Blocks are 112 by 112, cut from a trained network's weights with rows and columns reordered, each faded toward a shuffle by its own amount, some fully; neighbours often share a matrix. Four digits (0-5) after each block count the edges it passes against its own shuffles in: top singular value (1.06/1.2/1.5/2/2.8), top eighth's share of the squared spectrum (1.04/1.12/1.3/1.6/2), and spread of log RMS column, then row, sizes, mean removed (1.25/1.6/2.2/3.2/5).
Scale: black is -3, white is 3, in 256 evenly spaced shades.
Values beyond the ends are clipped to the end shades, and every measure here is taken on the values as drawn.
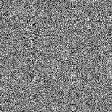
4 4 2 1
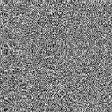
4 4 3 2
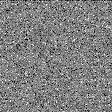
2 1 0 0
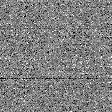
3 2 1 1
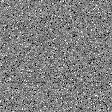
0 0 0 0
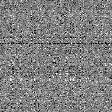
3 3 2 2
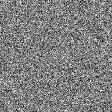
3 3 0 1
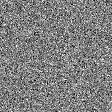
0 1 0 0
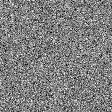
0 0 0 0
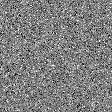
1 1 0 0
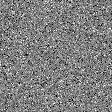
0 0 0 0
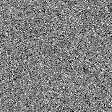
0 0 0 0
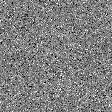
0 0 0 0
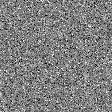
2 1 0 0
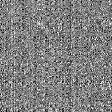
3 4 1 3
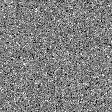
1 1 0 0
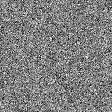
1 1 0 0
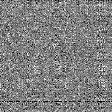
3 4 3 2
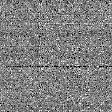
3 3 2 2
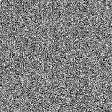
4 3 1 0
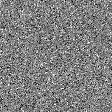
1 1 0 0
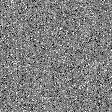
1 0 0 0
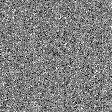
1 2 0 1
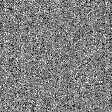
2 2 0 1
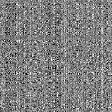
4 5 2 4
